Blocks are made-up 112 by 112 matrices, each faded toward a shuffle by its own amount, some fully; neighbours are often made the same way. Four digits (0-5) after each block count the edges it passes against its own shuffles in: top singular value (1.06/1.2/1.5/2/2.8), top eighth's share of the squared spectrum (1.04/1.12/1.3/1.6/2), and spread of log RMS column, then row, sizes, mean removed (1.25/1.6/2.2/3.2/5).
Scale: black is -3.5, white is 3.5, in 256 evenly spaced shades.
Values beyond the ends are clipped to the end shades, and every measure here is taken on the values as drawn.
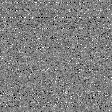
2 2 0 3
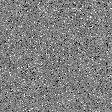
0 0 0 0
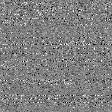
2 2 0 4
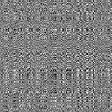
5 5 4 4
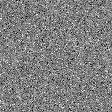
2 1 0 0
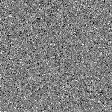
2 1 0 0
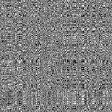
5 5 3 3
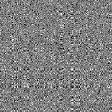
5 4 3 3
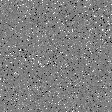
0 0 0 0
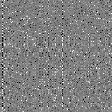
5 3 3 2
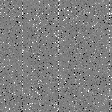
4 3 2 0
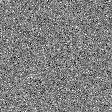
0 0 0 0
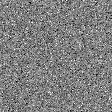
0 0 0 0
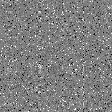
3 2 1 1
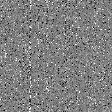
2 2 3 0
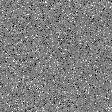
0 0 0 0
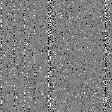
3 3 3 0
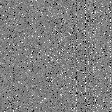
2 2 2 0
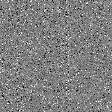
1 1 2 0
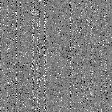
2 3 3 0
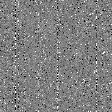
2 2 3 0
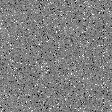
1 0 1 0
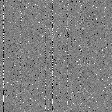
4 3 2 0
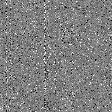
2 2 2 0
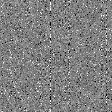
2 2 3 0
